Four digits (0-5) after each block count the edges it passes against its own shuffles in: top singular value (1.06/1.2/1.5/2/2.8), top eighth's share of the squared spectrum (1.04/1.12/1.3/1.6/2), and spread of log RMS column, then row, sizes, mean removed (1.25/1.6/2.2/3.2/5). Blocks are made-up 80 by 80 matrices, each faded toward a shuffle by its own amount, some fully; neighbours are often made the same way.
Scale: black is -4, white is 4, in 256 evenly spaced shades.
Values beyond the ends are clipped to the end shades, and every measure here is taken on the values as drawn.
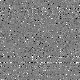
2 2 1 2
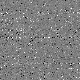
2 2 1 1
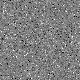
0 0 0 0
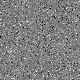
0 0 0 0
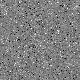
0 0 0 0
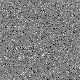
0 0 0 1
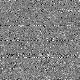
2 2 0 3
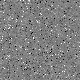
1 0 0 0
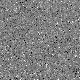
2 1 0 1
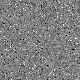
0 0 0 0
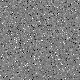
2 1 0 0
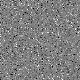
3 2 1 0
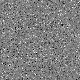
2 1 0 0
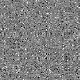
4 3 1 1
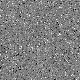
2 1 0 0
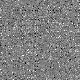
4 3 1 1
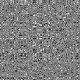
4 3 2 2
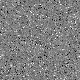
2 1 0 0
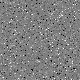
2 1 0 0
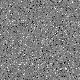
2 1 0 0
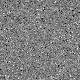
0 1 0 0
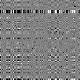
5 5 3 4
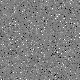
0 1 0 0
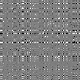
5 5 3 3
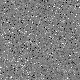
0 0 0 0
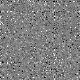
2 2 2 2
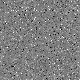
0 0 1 0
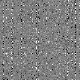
2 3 3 2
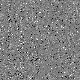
1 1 1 0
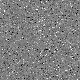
0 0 0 0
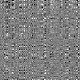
5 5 3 3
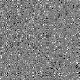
4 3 2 2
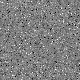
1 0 0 0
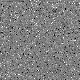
2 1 0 0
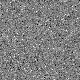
0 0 0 0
